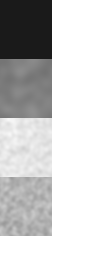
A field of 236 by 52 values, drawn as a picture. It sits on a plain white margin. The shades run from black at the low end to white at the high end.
The table splits into 4 rows of 1 panel. Panel 1,1: very low, flat. Panel 2,1: middling, smooth, faint in contrast. Panel 3,1: very high, blotchy, faint in contrast. Panel 4,1: high, blotchy, faint in contrast.
